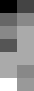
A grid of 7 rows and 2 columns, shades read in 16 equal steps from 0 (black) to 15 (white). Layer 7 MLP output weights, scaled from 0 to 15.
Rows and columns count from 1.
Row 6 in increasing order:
8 10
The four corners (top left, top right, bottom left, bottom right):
0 4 15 9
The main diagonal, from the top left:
0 8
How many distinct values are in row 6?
2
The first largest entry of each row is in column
2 2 2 2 1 1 1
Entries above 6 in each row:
0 1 2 1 2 2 2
